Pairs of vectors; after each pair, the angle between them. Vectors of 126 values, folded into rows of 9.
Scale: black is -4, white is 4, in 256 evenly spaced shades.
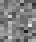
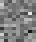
orthogonal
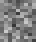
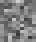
partly opposed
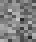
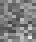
nearly opposite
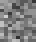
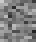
partly aligned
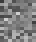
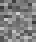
nearly parallel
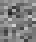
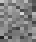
orthogonal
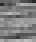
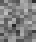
orthogonal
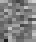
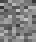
partly opposed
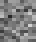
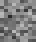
nearly parallel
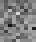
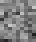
partly opposed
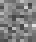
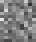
partly aligned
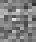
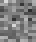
partly opposed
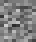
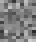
orthogonal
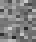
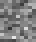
nearly opposite
